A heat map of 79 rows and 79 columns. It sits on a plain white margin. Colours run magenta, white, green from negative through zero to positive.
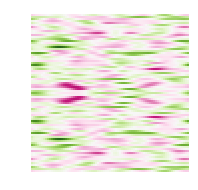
Streaks run across, left to right. No overall slope runs across the table. On average the colour sits 50% of the way up the scale. It is mirror symmetric from top to bottom.
